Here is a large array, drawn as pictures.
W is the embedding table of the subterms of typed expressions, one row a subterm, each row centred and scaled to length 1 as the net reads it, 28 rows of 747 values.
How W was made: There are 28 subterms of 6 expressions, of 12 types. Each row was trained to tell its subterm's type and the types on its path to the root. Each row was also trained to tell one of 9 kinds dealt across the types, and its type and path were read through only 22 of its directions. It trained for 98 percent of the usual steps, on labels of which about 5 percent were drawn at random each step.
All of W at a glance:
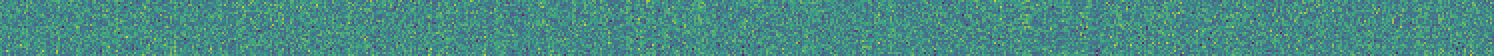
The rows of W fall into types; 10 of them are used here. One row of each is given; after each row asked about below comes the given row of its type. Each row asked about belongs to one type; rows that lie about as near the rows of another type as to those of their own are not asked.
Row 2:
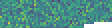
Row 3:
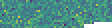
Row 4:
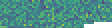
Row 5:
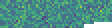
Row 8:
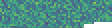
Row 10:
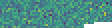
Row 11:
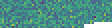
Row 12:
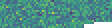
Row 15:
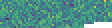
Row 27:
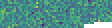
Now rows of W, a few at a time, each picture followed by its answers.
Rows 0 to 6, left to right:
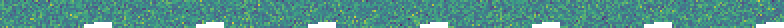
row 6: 27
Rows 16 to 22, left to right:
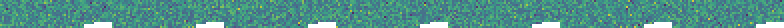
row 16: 8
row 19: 27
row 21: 8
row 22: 5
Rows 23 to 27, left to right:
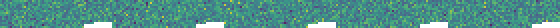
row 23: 15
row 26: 11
